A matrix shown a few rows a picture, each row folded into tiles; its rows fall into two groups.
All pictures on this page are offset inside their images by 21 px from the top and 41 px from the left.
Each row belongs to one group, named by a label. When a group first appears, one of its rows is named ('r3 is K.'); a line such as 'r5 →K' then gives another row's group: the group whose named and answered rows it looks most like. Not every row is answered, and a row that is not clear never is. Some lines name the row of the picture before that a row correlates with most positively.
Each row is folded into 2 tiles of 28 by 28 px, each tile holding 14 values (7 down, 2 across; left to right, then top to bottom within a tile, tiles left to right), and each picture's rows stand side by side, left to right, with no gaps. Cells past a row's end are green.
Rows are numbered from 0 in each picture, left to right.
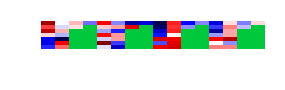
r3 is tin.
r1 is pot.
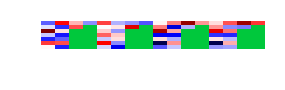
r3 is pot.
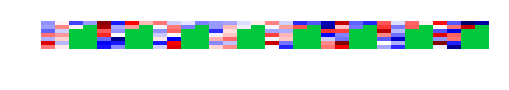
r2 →tin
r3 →tin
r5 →tin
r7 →pot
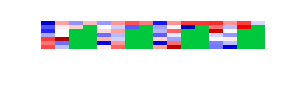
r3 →pot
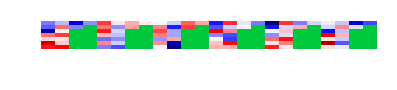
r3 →tin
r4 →tin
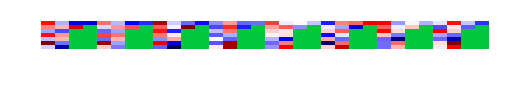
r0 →pot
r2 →pot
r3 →tin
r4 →tin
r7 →tin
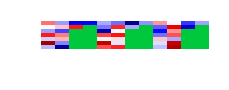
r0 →pot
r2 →tin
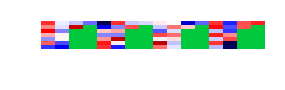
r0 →pot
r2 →pot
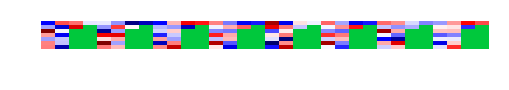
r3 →pot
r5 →pot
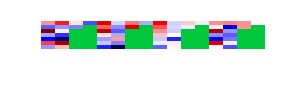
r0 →tin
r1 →pot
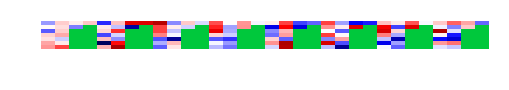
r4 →tin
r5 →pot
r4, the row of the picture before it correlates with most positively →0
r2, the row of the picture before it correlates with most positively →2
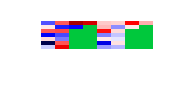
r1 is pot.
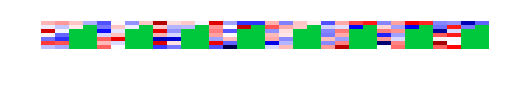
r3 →pot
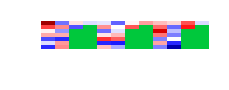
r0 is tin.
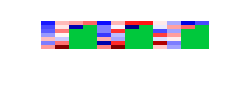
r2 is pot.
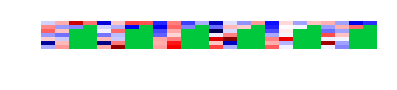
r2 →tin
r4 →tin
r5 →pot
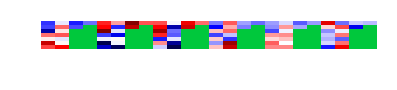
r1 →pot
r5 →tin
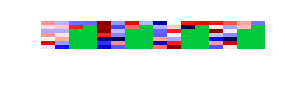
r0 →pot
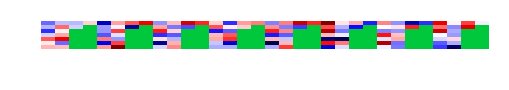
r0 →tin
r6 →pot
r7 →pot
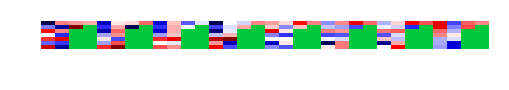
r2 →tin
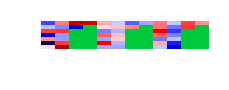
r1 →pot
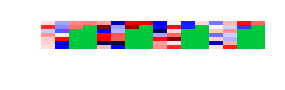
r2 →tin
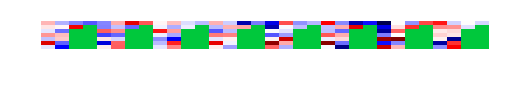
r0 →pot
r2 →tin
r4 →tin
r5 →pot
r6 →tin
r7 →tin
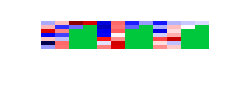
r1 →tin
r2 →tin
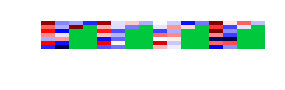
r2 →pot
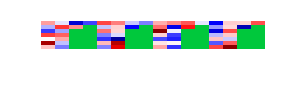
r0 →pot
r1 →tin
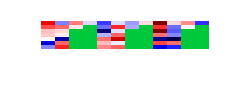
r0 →tin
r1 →tin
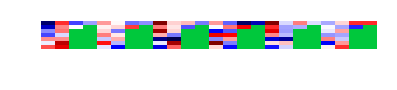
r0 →tin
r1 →pot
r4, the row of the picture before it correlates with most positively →2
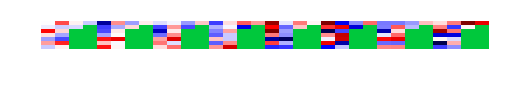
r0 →tin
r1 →tin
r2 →tin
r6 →tin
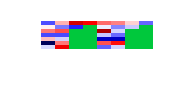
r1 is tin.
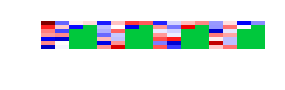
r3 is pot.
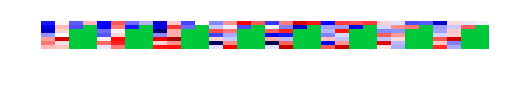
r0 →tin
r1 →tin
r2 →tin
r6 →pot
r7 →tin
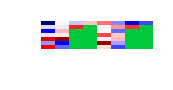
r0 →tin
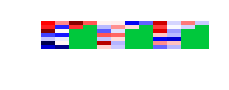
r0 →pot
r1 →pot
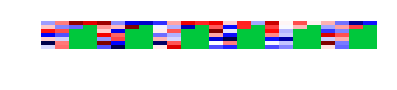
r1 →pot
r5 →pot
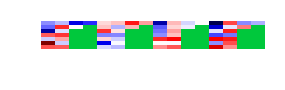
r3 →tin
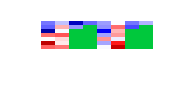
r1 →tin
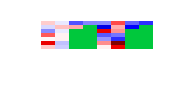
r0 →pot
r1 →tin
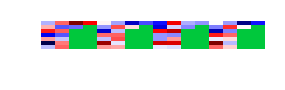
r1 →pot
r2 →tin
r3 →pot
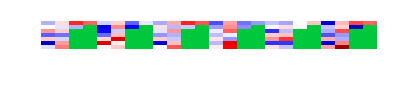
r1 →tin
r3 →tin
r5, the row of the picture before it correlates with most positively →0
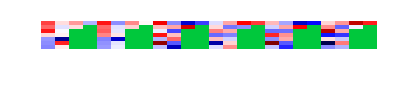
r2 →pot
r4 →pot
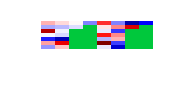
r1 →pot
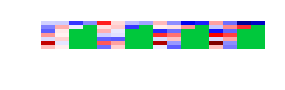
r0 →pot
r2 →pot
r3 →pot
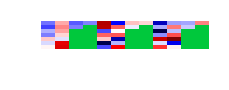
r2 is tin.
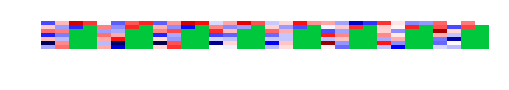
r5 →pot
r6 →pot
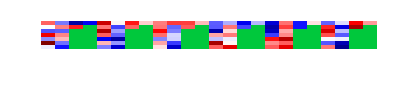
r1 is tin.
